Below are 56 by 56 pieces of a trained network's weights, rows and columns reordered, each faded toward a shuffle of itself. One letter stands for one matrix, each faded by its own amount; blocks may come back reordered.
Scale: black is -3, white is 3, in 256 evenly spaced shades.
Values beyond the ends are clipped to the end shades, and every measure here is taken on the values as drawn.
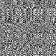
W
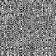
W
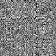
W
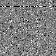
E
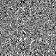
E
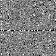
E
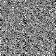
E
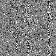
E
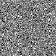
E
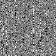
E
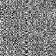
W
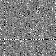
E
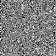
E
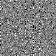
E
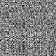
W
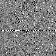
E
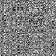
W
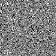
E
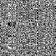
W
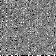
E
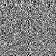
W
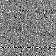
E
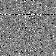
E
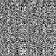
W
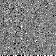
E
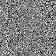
E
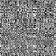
W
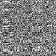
W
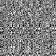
W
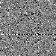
E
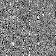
E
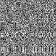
W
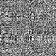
W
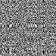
W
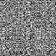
W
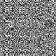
W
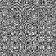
W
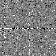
E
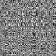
W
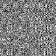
W
